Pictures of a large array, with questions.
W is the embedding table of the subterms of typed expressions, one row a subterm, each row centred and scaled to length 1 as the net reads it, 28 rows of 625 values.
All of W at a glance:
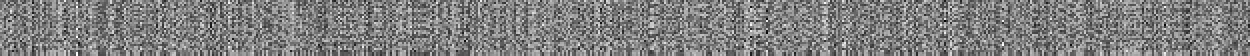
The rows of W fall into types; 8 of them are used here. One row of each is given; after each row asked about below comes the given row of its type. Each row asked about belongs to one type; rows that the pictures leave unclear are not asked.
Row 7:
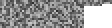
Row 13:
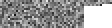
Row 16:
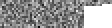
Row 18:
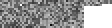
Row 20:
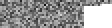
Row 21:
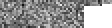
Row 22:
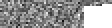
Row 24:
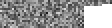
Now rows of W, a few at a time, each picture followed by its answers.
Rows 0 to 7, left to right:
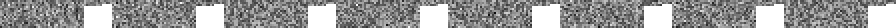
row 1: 24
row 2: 7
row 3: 18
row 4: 24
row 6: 18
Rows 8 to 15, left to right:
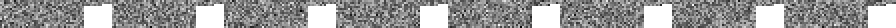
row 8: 20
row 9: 16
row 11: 24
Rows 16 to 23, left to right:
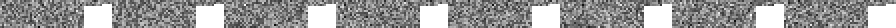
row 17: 7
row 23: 20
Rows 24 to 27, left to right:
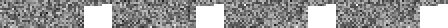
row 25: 18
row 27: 18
